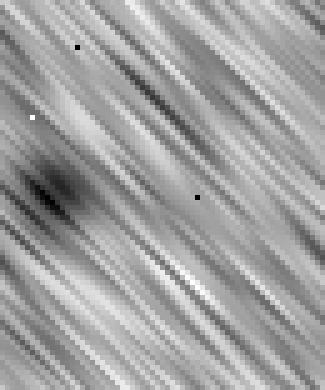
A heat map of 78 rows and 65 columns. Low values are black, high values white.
The middle left is the ninth with the lowest average. Three lone cells stand out: one far higher and two far lower than their neighbours. No row or column stands out. A single dip lies in the middle left. Streaks slant down to the right.
